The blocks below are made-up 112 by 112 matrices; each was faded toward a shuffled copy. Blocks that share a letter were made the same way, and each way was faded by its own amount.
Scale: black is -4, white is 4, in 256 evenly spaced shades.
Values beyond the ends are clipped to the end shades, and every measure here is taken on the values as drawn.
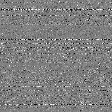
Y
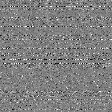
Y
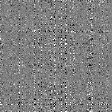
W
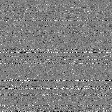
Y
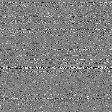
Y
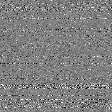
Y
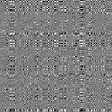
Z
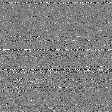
Y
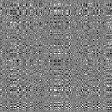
Z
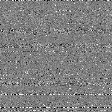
Y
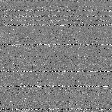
Y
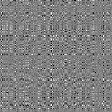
Z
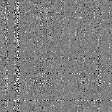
W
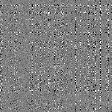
W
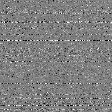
Y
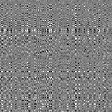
Z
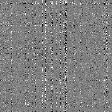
W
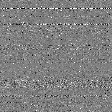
Y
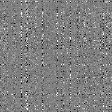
W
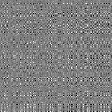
Z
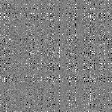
W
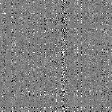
W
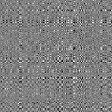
Z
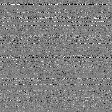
Y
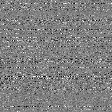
Y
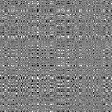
Z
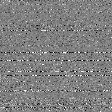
Y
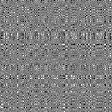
Z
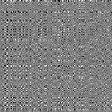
Z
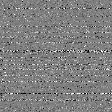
Y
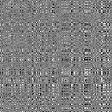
Z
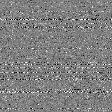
Y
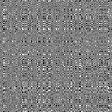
Z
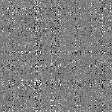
W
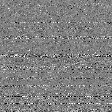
Y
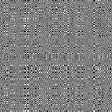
Z
